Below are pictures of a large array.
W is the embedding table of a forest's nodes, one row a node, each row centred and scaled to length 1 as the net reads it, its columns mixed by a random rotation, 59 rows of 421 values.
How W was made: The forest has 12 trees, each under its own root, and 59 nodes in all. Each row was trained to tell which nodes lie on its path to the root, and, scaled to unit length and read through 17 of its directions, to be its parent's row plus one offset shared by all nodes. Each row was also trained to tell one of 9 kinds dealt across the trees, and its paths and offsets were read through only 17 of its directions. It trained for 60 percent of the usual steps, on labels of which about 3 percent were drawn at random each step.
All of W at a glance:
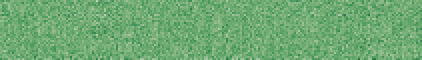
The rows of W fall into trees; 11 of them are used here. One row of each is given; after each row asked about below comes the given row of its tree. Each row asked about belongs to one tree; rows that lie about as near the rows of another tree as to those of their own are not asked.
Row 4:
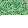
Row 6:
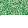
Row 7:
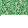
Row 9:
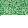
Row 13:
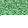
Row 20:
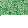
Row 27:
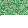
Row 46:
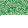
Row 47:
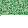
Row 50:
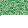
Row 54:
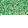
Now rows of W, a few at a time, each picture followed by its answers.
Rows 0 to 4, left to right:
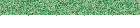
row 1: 13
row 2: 54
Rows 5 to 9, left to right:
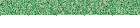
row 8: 7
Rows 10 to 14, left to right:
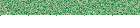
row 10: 13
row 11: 4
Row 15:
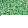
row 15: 4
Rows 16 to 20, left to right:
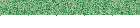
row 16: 20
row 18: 46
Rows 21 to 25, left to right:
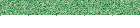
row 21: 27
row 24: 9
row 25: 47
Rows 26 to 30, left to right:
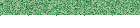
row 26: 46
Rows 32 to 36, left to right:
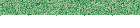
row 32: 46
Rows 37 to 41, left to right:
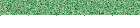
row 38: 47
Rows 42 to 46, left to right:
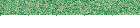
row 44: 27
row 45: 13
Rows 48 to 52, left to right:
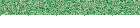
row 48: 7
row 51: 46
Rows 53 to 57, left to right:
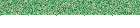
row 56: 54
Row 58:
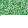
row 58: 47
